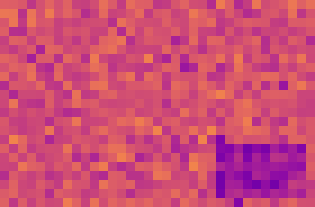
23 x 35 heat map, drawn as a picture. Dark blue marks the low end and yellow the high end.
Odd patch: lower, in the bottom right. Ninth with the lowest average: bottom right. Average level on the scale: 50%.
